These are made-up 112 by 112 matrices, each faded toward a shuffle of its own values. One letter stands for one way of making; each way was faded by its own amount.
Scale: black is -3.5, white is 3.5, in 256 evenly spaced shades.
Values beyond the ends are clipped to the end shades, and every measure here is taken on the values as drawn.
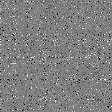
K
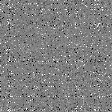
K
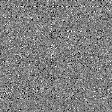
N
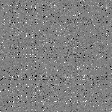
K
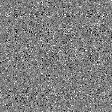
N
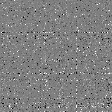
K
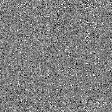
N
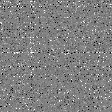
K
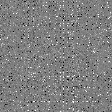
K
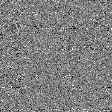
N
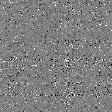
K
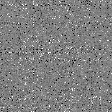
K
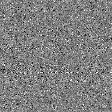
N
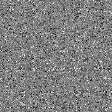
N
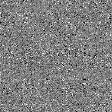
N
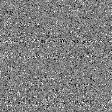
N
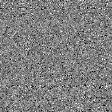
N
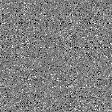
N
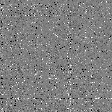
K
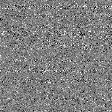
N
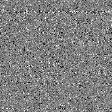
N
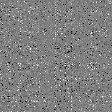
K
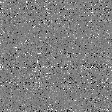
K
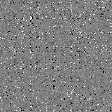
K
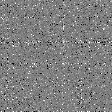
K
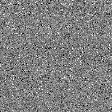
N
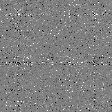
K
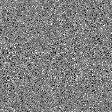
N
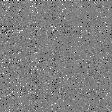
K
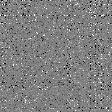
K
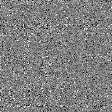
N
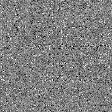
N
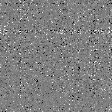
K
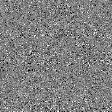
N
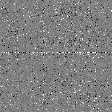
K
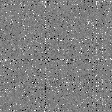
K
